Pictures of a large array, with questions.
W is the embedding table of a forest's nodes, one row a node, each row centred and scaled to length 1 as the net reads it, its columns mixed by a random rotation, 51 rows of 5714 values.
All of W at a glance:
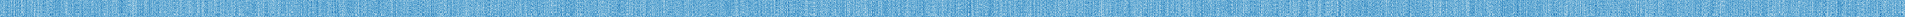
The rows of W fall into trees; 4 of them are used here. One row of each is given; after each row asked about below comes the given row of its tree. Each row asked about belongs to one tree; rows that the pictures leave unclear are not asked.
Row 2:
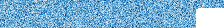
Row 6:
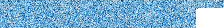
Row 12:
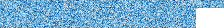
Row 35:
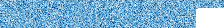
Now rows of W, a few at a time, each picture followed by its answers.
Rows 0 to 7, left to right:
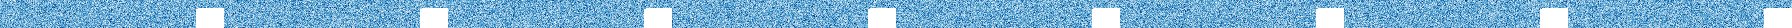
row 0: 35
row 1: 12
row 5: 35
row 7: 6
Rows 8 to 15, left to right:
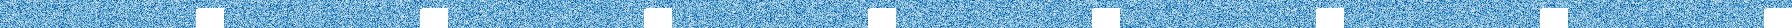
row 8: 35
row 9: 35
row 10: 2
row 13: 35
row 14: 12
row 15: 35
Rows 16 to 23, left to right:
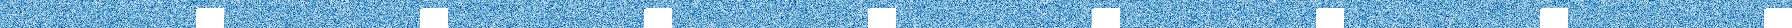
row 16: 35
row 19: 6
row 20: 6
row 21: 12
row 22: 2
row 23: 35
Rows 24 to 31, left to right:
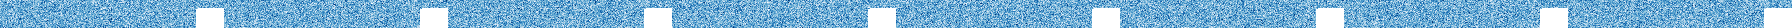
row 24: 35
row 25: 6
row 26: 12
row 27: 35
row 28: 35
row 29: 6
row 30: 6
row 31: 12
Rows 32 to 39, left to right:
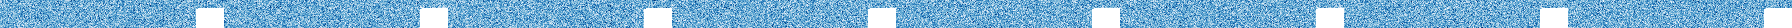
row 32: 6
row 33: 35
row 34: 6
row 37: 35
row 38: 35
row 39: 2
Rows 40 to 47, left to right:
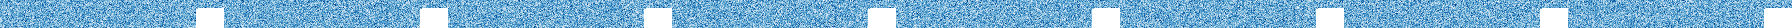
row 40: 6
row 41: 6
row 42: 6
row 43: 6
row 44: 6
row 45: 6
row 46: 6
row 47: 35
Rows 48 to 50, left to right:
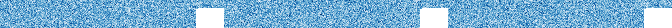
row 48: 12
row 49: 2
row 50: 12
